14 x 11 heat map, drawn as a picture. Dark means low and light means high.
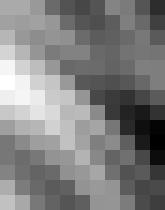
Streaks slant down to the right. Values rise toward the left. The ninth with the highest average is the middle left. There are no lone odd cells.
